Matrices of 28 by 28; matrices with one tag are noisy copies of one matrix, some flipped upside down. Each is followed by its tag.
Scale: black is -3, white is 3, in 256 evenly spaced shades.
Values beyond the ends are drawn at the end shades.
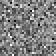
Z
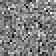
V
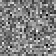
V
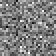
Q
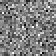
V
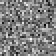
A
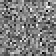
V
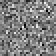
V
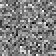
Q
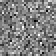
V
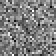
Z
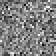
V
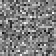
A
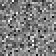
Z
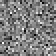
V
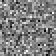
A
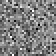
Z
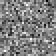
A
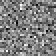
Q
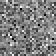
Z
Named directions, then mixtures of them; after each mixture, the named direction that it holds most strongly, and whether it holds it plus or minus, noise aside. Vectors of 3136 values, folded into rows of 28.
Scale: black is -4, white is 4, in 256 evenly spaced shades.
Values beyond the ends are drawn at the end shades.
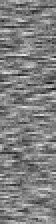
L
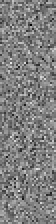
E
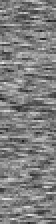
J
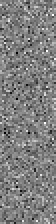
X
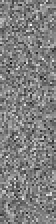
E, minus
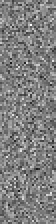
E, minus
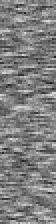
L, plus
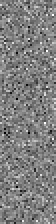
X, plus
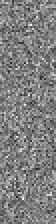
E, minus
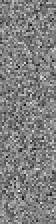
E, plus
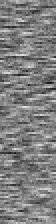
L, plus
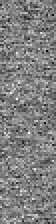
X, minus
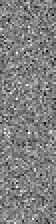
X, minus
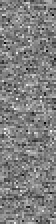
X, minus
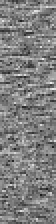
L, minus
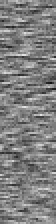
L, plus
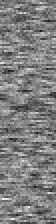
J, plus
